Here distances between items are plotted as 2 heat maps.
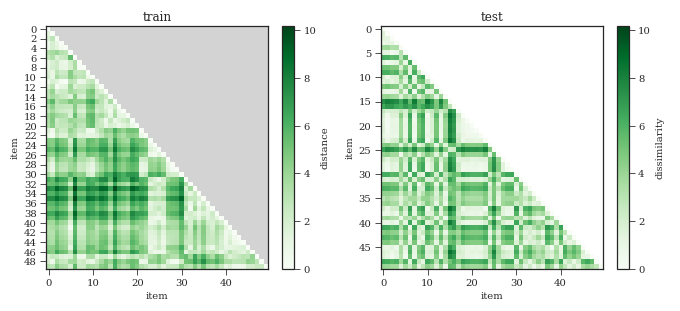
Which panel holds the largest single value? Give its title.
train
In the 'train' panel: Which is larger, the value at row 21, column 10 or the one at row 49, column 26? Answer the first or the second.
the second
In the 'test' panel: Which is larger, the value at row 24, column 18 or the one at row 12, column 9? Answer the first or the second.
the first
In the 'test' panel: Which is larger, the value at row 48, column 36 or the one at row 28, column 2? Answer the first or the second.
the first
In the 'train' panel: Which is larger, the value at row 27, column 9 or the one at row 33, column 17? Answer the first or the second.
the second
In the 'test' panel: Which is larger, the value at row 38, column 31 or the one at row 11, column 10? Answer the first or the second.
the second
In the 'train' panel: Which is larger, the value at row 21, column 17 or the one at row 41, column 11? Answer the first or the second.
the first
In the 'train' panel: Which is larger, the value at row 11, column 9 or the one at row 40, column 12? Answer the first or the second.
the second
